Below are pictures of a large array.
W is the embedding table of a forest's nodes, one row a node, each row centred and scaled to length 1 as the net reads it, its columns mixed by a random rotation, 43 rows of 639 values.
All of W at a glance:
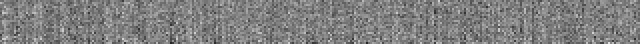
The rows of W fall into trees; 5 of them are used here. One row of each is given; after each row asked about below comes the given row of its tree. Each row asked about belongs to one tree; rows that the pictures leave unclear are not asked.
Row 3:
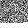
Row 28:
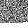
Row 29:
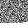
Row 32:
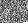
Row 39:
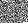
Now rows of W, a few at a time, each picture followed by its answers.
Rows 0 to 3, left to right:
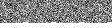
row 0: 32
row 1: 29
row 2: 29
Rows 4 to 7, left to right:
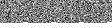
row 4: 3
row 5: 29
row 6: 28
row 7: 39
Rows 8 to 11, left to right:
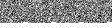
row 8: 29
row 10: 29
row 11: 39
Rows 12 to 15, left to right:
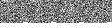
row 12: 39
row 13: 39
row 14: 3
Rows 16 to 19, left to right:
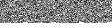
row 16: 3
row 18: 39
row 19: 32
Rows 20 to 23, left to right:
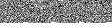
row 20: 29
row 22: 39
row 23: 3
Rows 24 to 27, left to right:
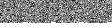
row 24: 29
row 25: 39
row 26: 32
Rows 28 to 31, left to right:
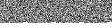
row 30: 29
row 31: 28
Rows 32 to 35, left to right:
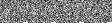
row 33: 32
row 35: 29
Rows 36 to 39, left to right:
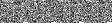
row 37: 28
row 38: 39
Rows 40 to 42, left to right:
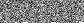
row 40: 32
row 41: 3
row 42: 39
